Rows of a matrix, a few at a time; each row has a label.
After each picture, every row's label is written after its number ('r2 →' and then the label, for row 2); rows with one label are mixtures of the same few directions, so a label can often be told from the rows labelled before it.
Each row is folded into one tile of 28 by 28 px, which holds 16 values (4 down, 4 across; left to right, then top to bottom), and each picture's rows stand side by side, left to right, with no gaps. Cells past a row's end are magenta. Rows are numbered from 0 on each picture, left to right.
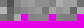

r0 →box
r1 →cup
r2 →cup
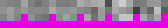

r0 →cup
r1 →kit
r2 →cup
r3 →cup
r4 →kit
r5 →cup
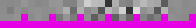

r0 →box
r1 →cup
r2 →cup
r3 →cup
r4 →cup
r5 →cup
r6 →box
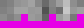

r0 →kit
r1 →kit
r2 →box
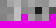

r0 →kit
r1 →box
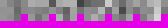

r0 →kit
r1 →cup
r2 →cup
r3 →cup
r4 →box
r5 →kit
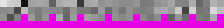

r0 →cup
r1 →cup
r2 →cup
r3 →box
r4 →box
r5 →kit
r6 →cup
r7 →kit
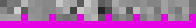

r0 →cup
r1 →kit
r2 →cup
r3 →kit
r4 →cup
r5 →cup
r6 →cup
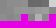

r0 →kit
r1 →cup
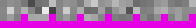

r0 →box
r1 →cup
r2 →box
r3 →box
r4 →cup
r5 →kit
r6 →cup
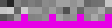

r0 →box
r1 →box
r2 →box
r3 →cup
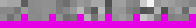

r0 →cup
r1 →kit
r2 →kit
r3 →cup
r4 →kit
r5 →box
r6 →cup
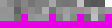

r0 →kit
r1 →cup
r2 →cup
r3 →cup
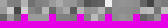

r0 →cup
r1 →cup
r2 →cup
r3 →cup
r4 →kit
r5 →box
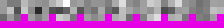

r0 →cup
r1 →box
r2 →box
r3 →cup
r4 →box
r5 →kit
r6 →box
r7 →kit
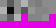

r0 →box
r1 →box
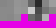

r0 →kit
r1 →box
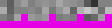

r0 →box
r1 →cup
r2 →cup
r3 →box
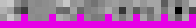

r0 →kit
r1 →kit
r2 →box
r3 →kit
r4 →box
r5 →cup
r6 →box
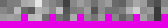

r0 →cup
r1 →box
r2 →box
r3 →box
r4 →kit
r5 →kit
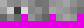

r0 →cup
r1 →kit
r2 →kit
